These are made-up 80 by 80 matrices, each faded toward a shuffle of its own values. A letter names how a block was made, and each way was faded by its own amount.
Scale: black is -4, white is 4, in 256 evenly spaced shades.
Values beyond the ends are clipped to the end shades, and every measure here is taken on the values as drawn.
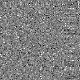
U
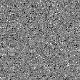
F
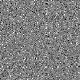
U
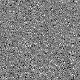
U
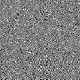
U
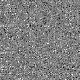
U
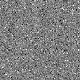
F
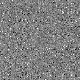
U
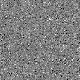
F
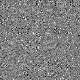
U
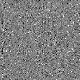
F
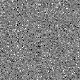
U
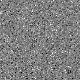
F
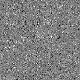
U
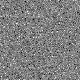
F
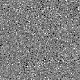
F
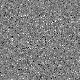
F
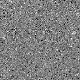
F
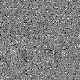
F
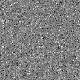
F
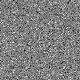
F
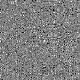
U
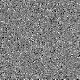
F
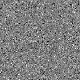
F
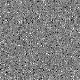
F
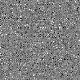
U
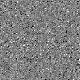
F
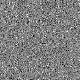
F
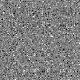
U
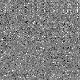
U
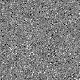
F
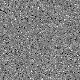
F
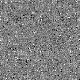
F
